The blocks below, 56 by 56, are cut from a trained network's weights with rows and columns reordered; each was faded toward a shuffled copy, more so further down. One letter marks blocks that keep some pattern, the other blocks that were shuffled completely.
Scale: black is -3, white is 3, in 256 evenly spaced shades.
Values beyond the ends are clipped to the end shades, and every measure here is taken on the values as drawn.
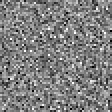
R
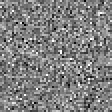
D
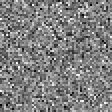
R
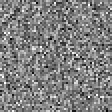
D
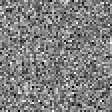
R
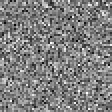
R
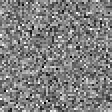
D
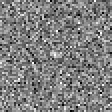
R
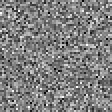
D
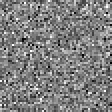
R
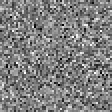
R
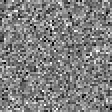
D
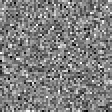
R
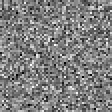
R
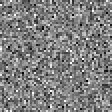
D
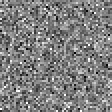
D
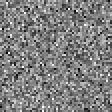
D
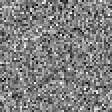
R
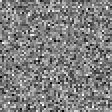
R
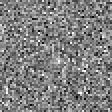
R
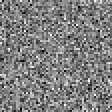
D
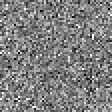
R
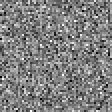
D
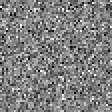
R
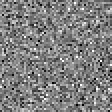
D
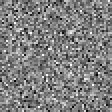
R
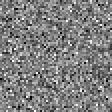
R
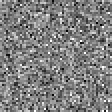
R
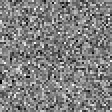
D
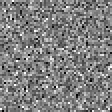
D
